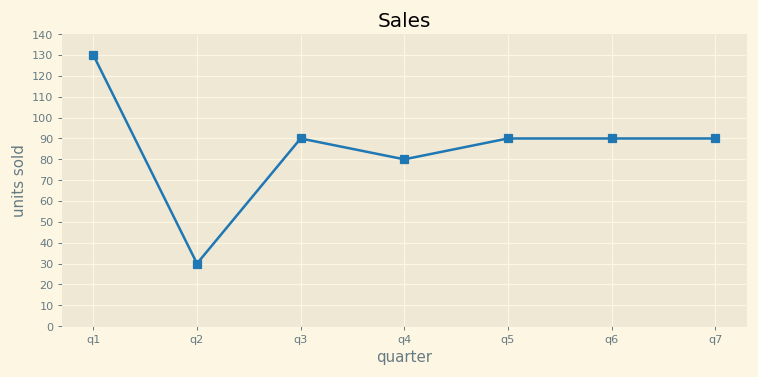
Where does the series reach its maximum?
q1
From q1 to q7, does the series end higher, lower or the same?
lower
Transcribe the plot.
Title: Sales
x-axis: quarter, ticks q1 q2 q3 q4 q5 q6 q7
y-axis: units sold, ticks 0 10 20 30 40 50 60 70 80 90 100 110 120 130 140
Values:
130 30 90 80 90 90 90
